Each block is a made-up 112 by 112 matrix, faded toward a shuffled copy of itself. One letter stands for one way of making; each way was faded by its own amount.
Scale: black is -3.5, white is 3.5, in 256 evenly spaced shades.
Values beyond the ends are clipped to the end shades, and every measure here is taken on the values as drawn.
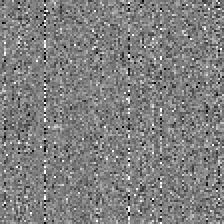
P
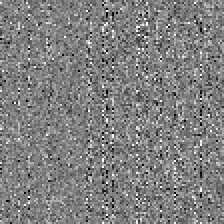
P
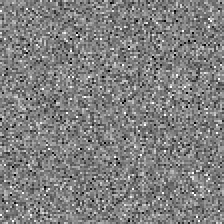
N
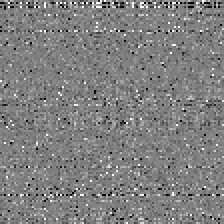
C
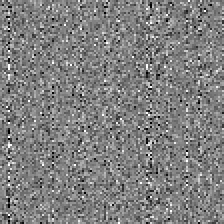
P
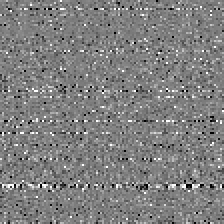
C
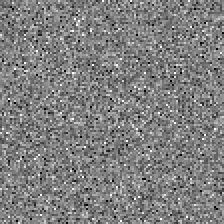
N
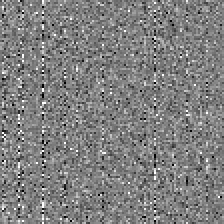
P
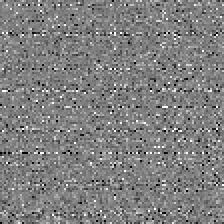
C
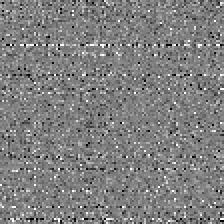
C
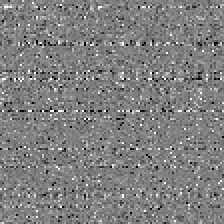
C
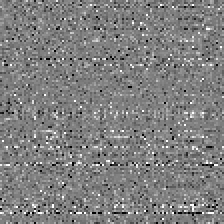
C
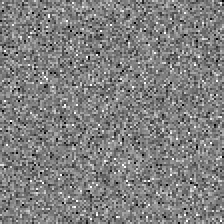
N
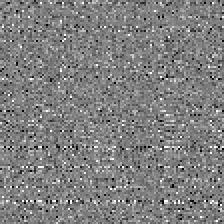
C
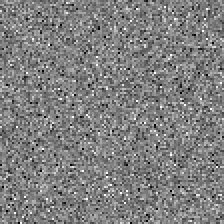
N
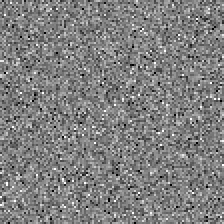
N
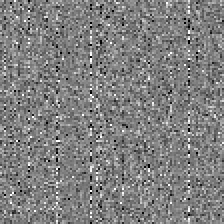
P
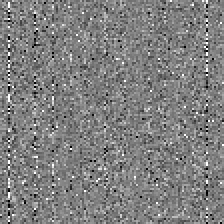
P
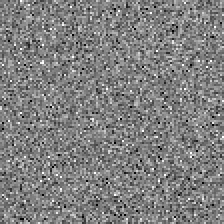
N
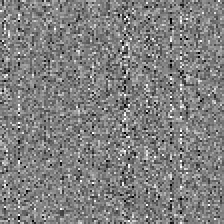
P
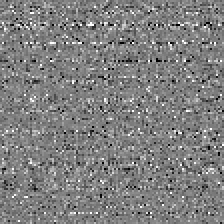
C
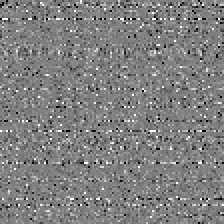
C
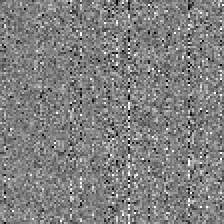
P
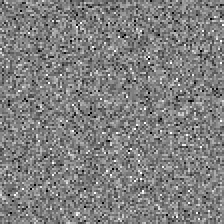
N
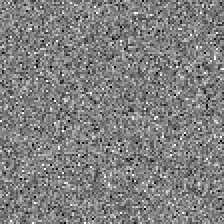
N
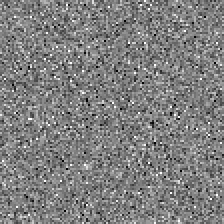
N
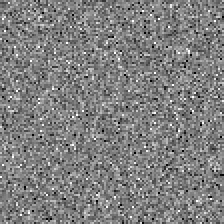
N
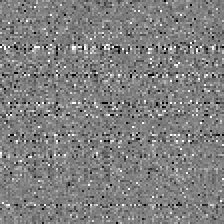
C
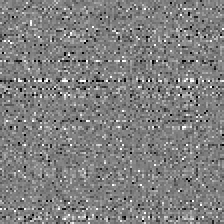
C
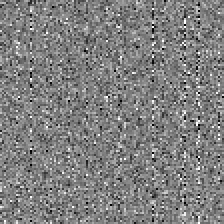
P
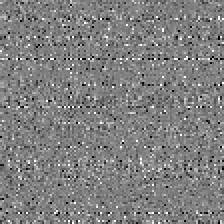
C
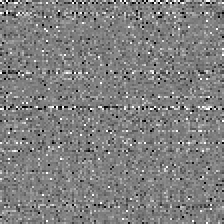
C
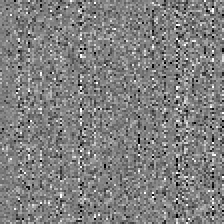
P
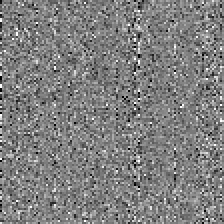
P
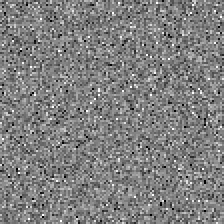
N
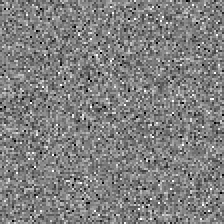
N
